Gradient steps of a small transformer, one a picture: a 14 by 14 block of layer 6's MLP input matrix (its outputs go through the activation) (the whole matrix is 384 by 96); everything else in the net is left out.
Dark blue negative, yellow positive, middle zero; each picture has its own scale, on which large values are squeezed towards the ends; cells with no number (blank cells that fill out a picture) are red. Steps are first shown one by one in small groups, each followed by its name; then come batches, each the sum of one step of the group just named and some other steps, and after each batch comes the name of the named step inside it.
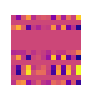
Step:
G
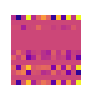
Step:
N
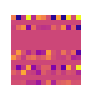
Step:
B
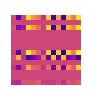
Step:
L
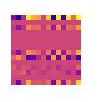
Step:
N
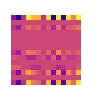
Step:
B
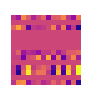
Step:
G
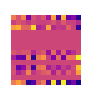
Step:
L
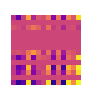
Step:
L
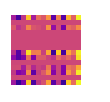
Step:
L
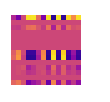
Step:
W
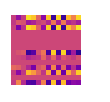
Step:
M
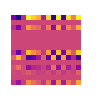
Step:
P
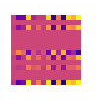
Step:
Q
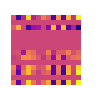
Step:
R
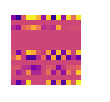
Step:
P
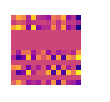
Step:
M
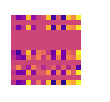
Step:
Q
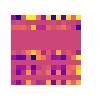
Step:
P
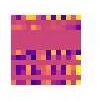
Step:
W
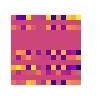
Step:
Q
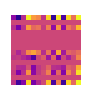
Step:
P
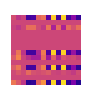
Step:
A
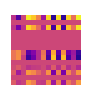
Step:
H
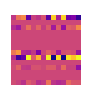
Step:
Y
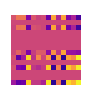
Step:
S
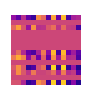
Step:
A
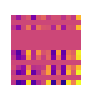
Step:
S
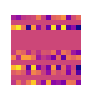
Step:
S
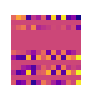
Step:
A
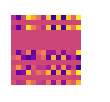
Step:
H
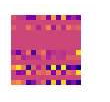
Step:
A
